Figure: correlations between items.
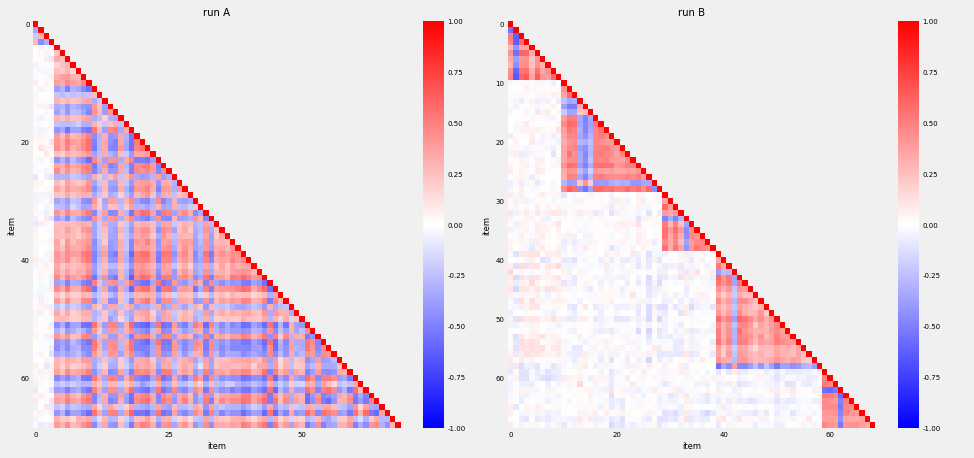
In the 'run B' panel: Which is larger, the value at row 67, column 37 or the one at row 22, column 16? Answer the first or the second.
the second
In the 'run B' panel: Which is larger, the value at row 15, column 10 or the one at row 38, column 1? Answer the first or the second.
the second
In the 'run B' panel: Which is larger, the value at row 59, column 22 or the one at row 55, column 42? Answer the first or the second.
the first
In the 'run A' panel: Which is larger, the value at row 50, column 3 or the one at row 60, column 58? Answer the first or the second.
the first
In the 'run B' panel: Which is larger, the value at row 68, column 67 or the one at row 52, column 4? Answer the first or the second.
the first
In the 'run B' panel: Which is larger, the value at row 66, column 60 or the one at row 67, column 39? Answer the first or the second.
the first
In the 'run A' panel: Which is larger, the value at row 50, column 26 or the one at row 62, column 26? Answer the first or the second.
the second
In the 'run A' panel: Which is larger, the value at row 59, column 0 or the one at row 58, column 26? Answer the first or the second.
the first
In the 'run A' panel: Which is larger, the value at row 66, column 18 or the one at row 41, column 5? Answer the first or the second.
the first
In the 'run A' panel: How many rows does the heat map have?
69
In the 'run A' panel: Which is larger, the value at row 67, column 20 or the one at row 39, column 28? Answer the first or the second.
the second
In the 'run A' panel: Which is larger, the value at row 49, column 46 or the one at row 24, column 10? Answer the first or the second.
the second
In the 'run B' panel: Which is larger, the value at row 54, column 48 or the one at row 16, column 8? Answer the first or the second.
the first
